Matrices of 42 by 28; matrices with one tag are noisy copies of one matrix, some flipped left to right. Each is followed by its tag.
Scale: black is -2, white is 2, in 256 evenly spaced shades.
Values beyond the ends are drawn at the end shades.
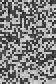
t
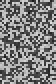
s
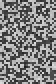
s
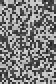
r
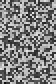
s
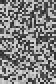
t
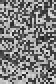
t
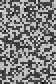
s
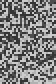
t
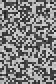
s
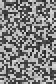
s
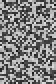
s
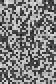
r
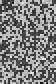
r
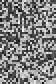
t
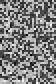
t
